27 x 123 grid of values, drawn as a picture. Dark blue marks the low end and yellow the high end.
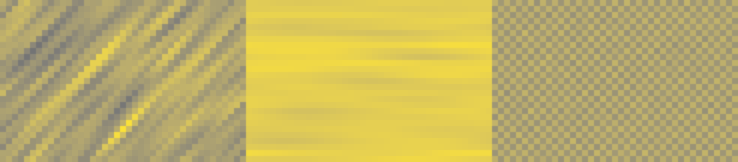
The table splits into one row of 3 panels. Panel 1,1: high, slanting up to the right. Panel 1,2: very high, streaked across, faint in contrast. Panel 1,3: high, checkered.
